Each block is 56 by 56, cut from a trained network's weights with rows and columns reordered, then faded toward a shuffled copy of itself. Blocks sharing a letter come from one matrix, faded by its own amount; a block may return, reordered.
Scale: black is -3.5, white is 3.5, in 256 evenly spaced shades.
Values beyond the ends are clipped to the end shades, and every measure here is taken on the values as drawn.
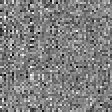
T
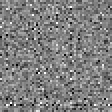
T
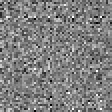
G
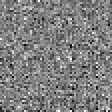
G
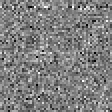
T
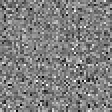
T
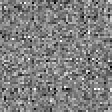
T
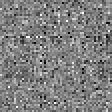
T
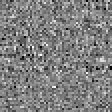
G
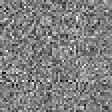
G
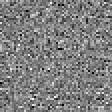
G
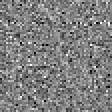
T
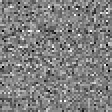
T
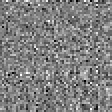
G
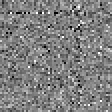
T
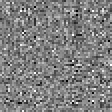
G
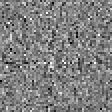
T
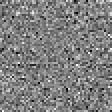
G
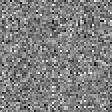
G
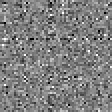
T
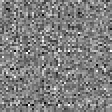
G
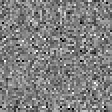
G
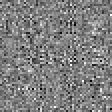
T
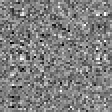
G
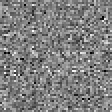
G
